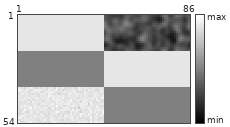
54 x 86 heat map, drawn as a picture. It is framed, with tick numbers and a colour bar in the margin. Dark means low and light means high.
It is made of 3 by 2 panels. Panel 1,1: very high, flat. Panel 1,2: low, blotchy. Panel 2,1: middling, flat. Panel 2,2: very high, flat. Panel 3,1: very high, fine-grained, faint in contrast. Panel 3,2: middling, flat.
